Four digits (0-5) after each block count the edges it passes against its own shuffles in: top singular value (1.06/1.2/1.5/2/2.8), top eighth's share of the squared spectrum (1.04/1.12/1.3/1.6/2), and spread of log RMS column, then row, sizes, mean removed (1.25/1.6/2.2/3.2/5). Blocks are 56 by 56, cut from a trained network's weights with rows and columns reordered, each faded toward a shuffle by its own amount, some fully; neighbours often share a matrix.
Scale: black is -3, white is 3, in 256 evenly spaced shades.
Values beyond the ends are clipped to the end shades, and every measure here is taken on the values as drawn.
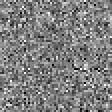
2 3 2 2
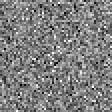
0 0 0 0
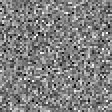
0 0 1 0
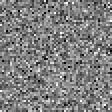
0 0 0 0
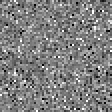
0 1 0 1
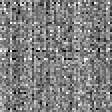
3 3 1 3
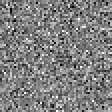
1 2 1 0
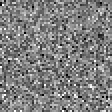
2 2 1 1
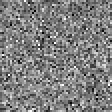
0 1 0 0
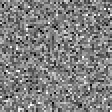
0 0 0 0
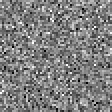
0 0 0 0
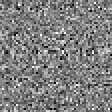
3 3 1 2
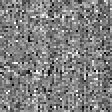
2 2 0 2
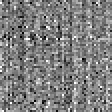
3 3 0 2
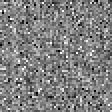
1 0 0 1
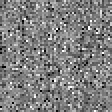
1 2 0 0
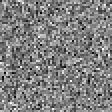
1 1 0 0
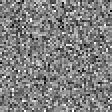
0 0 0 0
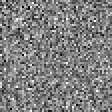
2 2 0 0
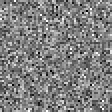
1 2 0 0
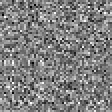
3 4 1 1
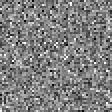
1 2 1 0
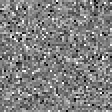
2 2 0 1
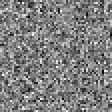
2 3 1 1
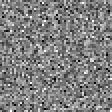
1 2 0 0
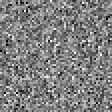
2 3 1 1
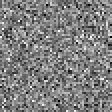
2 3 0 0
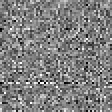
3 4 1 2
